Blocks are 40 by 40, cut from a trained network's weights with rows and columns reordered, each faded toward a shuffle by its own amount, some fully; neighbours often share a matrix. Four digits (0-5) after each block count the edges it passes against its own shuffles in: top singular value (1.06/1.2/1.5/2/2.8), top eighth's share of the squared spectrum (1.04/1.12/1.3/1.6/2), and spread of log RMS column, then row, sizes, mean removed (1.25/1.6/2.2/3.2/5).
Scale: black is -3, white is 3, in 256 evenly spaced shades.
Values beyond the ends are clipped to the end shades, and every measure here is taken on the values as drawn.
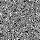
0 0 0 0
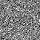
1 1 0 0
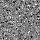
0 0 0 0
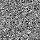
1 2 0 1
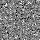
0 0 0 0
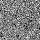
1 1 0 0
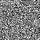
0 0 0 0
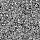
0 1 0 0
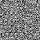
3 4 2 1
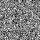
1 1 0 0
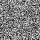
1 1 0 0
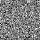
2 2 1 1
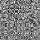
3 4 2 2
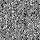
1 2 0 0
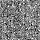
2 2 0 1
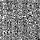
2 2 0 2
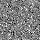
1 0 0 0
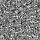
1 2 0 1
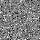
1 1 0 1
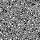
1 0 0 0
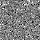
1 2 0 1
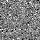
1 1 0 1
